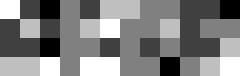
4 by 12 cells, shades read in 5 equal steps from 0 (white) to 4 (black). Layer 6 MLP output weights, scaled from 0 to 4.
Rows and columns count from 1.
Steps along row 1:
up up down up down same up same up same up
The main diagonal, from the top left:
0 1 4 2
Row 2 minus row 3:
0 -2 -1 0 -1 -3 0 -1 -1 0 -1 1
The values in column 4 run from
2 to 2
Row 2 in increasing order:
0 1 1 1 2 2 2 2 2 3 3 3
